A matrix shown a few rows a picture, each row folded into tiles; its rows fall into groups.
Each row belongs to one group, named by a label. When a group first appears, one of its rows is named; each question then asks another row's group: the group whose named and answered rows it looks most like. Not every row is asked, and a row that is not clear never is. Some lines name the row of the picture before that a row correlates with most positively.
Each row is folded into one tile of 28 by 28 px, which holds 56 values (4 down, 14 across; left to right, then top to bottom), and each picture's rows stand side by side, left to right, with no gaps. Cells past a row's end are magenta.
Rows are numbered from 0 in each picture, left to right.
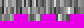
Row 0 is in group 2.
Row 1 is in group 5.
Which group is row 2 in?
2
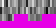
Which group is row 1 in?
2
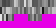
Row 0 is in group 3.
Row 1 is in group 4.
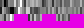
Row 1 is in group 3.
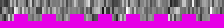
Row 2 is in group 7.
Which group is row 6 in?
3
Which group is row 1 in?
4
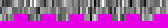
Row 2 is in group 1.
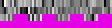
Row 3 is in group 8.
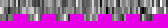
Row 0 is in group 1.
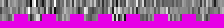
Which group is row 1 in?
5
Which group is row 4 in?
3
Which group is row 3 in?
1
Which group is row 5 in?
4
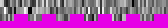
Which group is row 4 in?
8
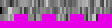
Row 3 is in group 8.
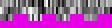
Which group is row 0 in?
1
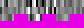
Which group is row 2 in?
5
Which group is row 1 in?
5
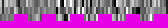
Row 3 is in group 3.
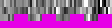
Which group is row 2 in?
1
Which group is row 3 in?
4
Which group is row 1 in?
5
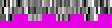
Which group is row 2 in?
3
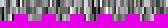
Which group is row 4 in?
2
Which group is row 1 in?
2
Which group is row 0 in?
8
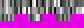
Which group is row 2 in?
4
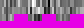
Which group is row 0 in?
7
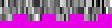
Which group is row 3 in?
1
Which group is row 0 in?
5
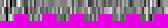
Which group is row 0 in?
7
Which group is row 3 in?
4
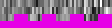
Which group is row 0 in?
7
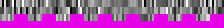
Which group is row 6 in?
7
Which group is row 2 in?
2
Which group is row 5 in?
4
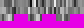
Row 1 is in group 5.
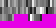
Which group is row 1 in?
2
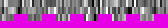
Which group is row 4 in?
2
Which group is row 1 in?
4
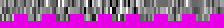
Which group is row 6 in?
7
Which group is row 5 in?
4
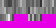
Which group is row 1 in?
3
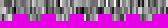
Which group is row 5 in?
5
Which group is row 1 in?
2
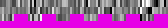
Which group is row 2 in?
1
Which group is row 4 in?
5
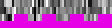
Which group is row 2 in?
5
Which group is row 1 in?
7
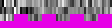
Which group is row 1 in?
8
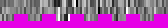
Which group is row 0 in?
3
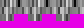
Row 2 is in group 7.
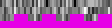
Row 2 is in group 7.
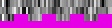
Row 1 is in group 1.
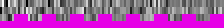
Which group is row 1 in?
8
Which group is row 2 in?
4
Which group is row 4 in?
2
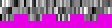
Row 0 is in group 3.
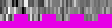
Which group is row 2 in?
7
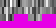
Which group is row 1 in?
7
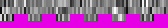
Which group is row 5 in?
3
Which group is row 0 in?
3
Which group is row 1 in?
3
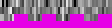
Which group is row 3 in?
2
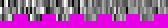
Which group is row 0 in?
5
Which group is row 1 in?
2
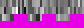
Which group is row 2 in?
2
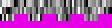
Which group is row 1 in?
8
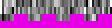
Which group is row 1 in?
5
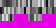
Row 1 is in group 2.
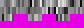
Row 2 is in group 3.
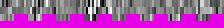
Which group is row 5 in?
8
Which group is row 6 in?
8
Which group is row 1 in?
7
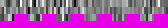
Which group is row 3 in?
5
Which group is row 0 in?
8
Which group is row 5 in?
7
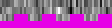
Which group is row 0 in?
3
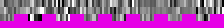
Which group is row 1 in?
2
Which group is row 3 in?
5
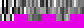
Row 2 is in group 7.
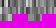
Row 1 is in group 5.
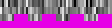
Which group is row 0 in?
5
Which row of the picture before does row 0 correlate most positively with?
0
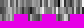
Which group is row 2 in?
5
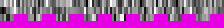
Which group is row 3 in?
5
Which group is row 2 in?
8
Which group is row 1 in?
7
